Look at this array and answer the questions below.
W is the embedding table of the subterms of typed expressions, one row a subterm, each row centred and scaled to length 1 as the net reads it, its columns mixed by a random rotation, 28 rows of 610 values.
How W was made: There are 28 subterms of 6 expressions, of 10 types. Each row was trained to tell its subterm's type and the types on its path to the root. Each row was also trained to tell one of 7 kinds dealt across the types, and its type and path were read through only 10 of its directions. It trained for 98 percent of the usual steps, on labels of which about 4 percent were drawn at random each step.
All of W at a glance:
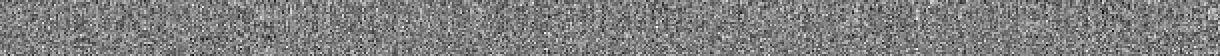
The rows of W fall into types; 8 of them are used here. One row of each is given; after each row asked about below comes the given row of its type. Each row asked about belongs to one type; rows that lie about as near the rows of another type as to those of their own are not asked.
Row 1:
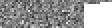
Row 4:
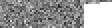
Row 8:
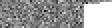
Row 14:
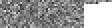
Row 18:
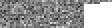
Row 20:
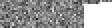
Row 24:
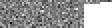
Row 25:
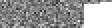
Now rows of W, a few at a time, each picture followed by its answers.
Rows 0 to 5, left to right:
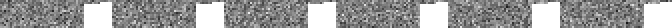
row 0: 18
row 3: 8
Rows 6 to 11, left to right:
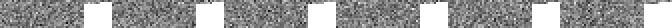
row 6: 24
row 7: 4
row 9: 4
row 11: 14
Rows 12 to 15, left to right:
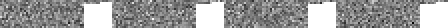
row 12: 20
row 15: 8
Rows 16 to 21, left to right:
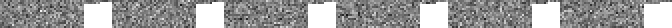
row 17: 18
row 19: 14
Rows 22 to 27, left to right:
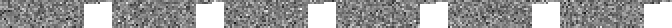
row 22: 18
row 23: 14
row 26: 4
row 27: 25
